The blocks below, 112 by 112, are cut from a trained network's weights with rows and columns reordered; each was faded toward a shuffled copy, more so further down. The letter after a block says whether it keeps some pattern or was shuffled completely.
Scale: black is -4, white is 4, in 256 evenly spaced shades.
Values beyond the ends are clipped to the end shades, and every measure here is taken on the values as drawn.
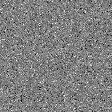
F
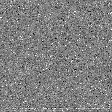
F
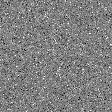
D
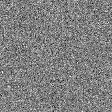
F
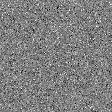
F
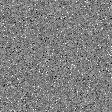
D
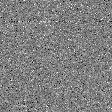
F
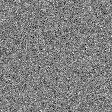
D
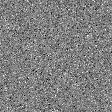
D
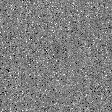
F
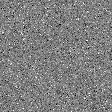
D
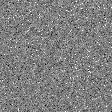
D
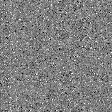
F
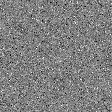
D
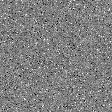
F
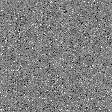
F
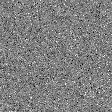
D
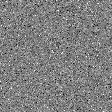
F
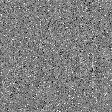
F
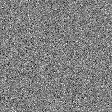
F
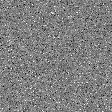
D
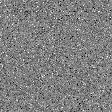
F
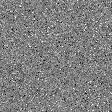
D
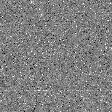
F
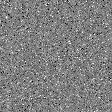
D
